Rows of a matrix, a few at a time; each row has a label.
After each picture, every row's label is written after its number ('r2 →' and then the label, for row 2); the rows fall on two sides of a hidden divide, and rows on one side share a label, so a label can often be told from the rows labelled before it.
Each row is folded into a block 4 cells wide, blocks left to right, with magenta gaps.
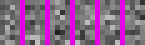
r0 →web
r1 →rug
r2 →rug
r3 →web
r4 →rug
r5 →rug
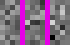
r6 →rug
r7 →rug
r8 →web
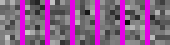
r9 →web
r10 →web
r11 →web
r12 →rug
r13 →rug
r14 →web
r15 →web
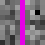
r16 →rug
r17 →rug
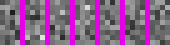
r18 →rug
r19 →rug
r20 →web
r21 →web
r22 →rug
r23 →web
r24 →web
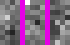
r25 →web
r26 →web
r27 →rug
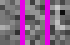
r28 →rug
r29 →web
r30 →rug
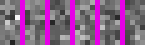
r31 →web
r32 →web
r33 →rug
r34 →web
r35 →rug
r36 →rug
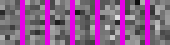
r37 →web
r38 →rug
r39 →web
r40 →web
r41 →web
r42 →web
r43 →web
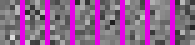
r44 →rug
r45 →rug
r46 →rug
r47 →rug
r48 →rug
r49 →web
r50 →web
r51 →rug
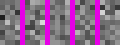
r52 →web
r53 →rug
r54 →web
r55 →web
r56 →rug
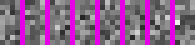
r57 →rug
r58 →rug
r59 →web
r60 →web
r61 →rug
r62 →rug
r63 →web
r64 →rug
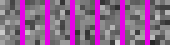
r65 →web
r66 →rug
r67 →web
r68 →web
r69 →rug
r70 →web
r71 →rug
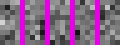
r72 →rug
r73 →rug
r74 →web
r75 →rug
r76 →web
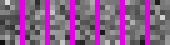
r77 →rug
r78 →rug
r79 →rug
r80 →rug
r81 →web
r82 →web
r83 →rug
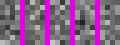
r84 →rug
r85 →rug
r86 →web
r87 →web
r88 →rug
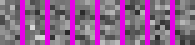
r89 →web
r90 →rug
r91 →rug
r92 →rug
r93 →web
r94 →rug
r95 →rug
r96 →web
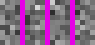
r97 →rug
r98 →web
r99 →web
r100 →rug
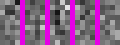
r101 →rug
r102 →web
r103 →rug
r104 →rug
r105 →rug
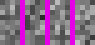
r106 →web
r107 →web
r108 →web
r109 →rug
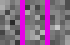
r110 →web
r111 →rug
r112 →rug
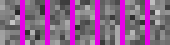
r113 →web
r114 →web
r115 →web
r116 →rug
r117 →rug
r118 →web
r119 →web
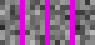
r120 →rug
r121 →web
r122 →rug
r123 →web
